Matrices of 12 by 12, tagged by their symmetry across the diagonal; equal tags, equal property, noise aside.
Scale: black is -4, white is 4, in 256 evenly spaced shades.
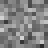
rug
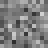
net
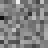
net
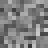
net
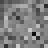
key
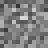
rug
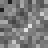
key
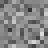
key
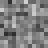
net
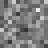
rug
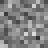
rug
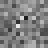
net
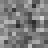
rug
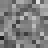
net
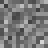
key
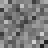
key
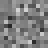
net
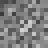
key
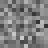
net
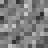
key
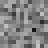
rug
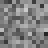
rug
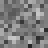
key
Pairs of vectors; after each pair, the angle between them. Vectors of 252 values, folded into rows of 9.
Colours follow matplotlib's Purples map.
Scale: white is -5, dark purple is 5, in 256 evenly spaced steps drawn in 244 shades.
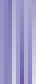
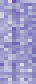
partly opposed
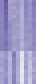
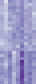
nearly opposite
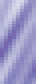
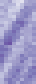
nearly parallel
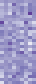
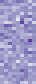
orthogonal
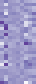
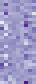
nearly opposite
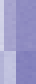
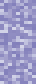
orthogonal
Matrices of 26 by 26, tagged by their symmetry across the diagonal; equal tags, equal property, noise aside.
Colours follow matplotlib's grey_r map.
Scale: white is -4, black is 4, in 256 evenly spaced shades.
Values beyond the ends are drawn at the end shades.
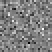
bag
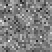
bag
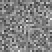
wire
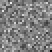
wire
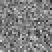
bag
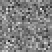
bag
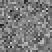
wire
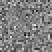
bag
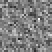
bag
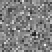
wire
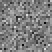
wire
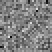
wire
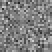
bag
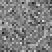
wire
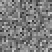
wire
